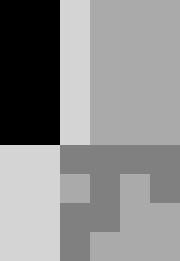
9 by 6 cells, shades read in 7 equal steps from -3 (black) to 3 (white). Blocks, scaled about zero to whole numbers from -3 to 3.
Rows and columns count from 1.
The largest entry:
2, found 13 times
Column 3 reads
2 2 2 2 2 0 1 0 0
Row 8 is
2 2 0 0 1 1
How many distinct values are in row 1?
3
